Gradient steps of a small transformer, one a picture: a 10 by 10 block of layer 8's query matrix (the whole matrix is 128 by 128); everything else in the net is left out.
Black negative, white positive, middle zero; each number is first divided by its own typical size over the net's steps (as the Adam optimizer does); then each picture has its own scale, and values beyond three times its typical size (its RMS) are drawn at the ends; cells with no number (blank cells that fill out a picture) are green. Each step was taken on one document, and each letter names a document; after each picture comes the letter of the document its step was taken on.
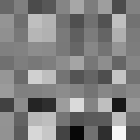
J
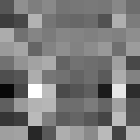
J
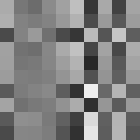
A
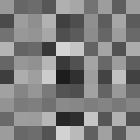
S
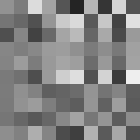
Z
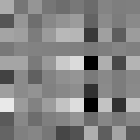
A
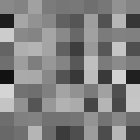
A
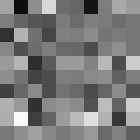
J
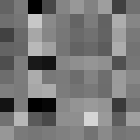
J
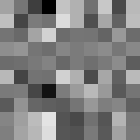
S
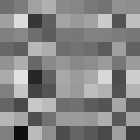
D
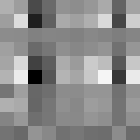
D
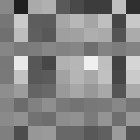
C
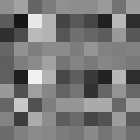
D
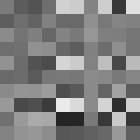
Z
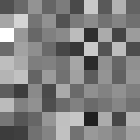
A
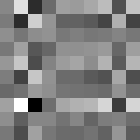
D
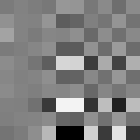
A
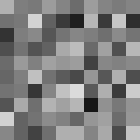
Z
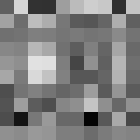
C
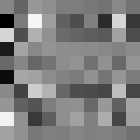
J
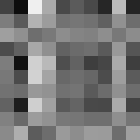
D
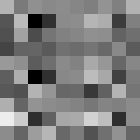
J
